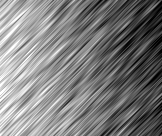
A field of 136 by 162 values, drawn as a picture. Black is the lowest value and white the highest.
No single row or column stands out from its neighbours. Streaks slant up to the right. There is an overall slope up to the left. On average the colour sits 50% of the way up the scale.
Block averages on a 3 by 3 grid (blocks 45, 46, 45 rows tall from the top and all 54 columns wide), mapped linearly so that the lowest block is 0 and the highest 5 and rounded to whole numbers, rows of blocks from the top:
5 2 0 / 5 3 0 / 5 3 1
